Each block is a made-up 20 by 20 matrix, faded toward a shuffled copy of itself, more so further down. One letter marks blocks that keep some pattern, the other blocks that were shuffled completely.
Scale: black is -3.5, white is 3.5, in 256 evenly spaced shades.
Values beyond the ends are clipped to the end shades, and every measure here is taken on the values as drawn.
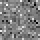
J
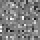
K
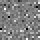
J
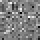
K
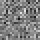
K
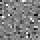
J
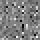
K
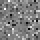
J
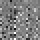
K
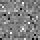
J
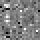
K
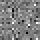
K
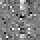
K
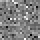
J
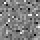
J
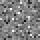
J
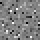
J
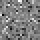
J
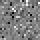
J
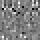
K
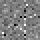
K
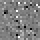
J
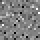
J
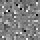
J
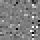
K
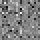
K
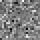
J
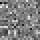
K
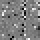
K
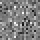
K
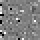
K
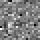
K
